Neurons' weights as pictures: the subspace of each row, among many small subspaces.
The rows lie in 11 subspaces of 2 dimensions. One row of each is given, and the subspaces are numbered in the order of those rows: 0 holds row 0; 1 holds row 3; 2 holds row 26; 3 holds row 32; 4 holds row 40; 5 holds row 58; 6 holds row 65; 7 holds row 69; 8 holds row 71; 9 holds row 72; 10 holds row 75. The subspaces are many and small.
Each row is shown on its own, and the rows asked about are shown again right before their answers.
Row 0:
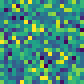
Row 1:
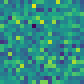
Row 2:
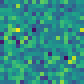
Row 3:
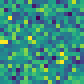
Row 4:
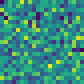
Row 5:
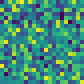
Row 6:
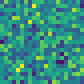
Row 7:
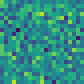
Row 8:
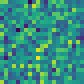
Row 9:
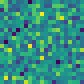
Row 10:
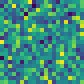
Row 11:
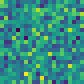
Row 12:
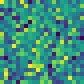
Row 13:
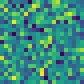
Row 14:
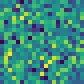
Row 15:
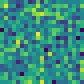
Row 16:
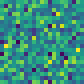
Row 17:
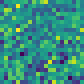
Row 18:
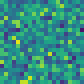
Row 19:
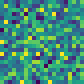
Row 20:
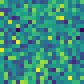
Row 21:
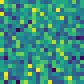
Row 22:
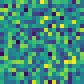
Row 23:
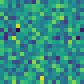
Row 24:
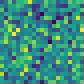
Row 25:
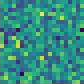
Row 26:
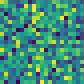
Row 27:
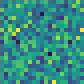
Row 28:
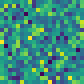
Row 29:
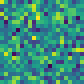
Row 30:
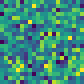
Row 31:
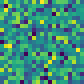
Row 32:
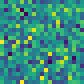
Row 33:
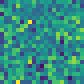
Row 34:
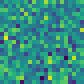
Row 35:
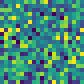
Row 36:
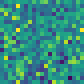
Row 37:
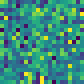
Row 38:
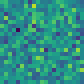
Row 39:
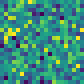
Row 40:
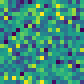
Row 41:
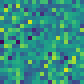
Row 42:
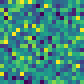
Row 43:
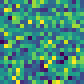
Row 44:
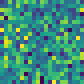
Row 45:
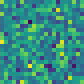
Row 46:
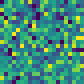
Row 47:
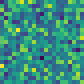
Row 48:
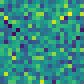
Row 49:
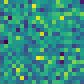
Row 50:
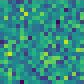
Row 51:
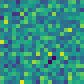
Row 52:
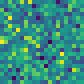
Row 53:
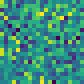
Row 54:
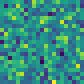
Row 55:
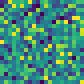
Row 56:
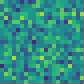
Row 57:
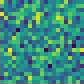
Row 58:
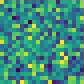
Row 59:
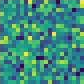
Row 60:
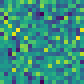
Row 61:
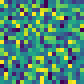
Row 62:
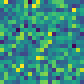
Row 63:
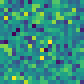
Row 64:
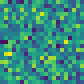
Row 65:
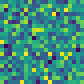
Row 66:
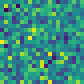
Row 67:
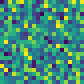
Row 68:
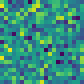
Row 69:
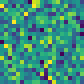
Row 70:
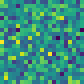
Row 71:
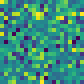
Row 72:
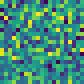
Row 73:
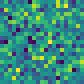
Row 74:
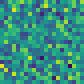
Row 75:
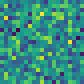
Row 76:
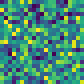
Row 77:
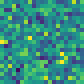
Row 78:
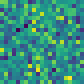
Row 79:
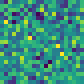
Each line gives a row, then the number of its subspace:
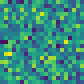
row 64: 3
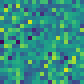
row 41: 10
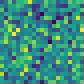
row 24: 10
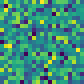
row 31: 6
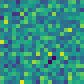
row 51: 8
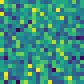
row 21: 2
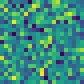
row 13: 7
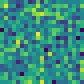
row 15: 7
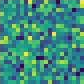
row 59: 5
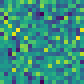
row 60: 6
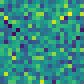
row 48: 6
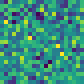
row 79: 8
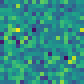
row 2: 0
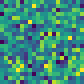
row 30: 5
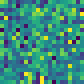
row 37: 8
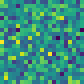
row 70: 10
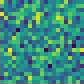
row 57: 9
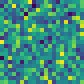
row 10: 7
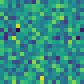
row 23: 10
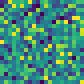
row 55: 7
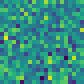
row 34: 3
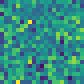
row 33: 2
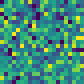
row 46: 9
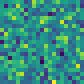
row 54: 7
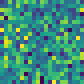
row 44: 8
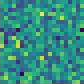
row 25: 4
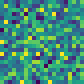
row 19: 8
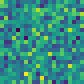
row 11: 8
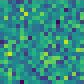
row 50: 3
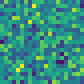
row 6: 5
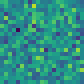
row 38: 2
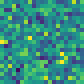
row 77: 1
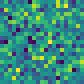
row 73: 1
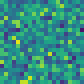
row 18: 0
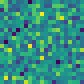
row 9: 4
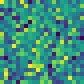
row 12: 5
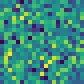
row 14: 0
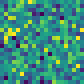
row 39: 4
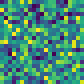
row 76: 6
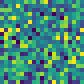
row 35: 10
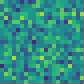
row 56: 0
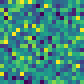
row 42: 4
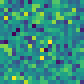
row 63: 4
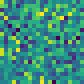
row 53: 6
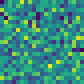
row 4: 9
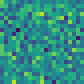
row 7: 6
